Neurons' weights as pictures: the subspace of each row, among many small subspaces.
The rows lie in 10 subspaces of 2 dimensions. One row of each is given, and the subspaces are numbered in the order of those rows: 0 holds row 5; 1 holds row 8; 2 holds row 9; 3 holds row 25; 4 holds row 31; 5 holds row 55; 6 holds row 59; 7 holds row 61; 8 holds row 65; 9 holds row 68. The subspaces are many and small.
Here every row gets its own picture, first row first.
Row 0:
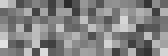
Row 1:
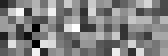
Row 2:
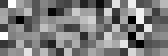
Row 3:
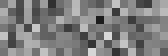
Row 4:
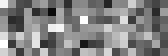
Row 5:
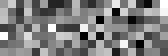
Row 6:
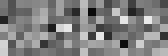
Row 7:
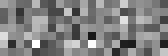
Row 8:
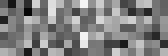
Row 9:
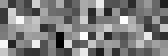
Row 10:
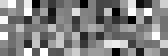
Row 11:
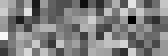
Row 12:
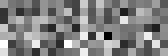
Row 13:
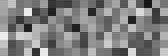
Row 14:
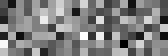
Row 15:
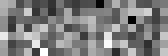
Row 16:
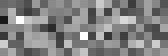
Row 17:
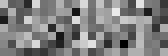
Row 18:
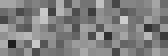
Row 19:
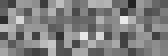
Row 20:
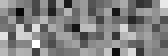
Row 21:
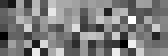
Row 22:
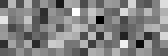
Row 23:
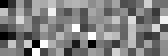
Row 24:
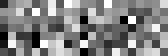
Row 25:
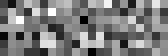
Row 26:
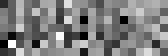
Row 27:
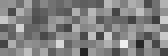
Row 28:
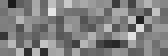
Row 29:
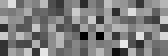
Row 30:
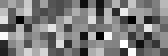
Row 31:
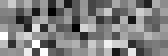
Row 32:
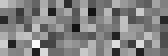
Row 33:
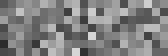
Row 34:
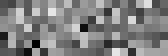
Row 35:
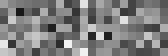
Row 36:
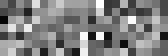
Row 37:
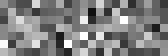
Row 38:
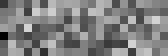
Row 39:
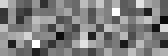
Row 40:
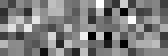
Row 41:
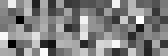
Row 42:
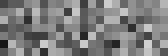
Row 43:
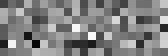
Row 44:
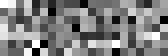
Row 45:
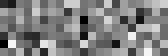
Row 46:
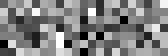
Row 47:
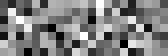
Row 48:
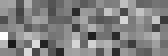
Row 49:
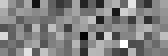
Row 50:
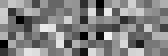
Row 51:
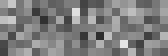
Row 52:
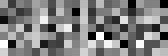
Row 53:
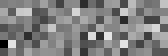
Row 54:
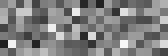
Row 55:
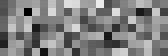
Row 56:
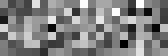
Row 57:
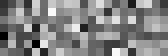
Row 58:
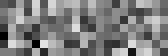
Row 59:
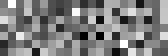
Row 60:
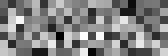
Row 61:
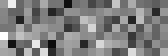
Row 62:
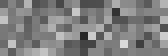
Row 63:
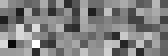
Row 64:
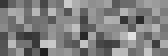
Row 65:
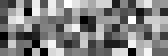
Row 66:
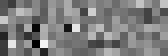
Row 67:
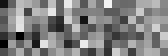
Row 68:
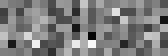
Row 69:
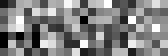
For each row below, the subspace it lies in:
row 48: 9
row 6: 6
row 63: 0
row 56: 1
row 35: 8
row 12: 8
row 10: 1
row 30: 8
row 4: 3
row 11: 8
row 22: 0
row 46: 2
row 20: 0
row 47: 2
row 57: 4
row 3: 0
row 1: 0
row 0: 5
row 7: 9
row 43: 9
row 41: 7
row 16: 2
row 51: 6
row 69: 3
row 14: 6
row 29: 6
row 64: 7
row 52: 6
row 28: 7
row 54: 9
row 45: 7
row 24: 2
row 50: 2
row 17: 1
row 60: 3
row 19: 3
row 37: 2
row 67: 3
